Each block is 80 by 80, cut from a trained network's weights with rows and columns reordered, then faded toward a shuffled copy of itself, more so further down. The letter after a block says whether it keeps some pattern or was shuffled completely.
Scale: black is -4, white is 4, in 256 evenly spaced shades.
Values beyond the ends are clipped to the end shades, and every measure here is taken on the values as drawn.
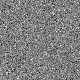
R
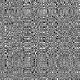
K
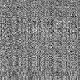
K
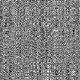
K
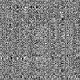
K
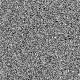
R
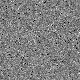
R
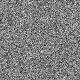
R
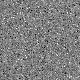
R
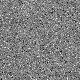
R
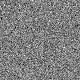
R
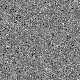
R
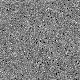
R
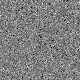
R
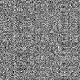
K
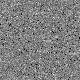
R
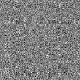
K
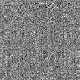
K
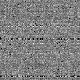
K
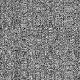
K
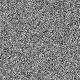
R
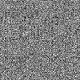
K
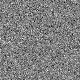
R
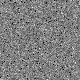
R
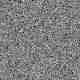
R
